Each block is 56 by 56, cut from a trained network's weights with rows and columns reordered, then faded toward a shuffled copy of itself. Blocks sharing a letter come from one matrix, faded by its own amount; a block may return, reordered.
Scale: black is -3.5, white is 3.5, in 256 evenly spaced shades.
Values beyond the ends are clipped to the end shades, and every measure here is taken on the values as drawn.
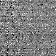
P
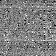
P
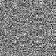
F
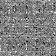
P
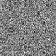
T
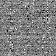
P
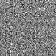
T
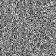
T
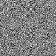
F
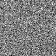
T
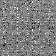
P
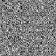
F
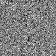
T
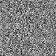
F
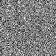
T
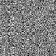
F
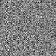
F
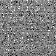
P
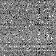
P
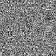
F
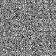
F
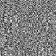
F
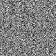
T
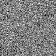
T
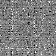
P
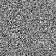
F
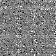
P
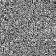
T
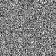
T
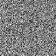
T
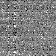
P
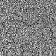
T
